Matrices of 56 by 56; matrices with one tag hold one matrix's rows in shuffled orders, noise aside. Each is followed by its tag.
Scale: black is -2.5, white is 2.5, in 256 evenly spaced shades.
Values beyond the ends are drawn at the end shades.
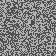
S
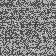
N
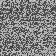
N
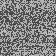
N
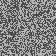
S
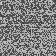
N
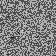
S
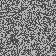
S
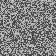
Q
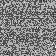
N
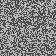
Q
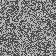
S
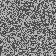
Q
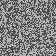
S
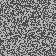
Q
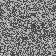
Q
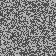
Q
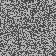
Q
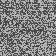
N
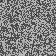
S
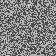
Q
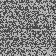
N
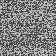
N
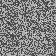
S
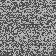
N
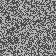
S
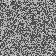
Q
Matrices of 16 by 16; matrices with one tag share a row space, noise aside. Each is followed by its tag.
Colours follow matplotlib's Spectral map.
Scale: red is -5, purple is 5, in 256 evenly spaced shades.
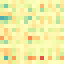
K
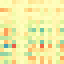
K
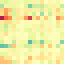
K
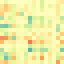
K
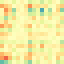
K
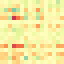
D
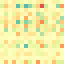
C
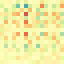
C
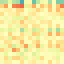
D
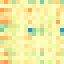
K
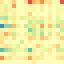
K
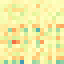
D
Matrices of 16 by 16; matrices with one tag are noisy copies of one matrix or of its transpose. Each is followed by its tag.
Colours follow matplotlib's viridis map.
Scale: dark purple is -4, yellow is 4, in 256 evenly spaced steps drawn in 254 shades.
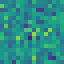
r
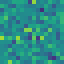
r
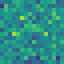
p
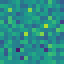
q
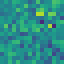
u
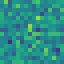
r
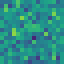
p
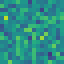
r
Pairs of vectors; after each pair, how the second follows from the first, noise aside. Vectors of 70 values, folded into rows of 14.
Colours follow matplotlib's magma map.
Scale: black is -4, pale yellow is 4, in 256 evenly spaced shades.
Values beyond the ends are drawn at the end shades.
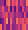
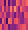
sign-scrambled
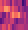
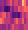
negated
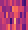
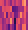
negated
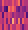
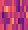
sign-scrambled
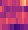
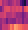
negated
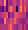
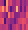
negated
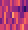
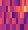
negated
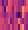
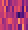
sign-scrambled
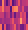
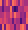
negated
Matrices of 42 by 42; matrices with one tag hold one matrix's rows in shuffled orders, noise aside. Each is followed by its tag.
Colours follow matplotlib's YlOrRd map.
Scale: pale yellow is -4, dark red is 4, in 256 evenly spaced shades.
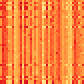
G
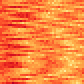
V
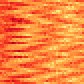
V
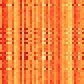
G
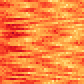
V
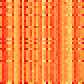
G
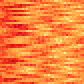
V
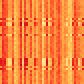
G
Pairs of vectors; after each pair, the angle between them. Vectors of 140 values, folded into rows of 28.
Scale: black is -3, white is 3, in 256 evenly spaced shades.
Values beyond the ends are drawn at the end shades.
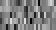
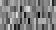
orthogonal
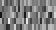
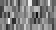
partly aligned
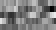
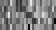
orthogonal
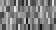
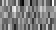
partly aligned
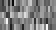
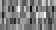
orthogonal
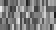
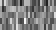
orthogonal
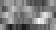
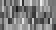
partly opposed
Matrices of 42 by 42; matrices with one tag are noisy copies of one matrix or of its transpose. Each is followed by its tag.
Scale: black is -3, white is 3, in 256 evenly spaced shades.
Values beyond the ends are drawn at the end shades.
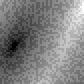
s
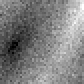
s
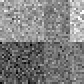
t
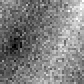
s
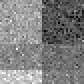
t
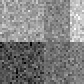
t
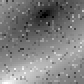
s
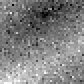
s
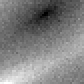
s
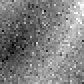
s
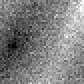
s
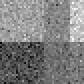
t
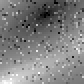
s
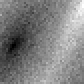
s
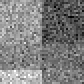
t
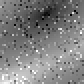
s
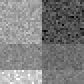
t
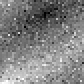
s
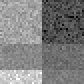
t
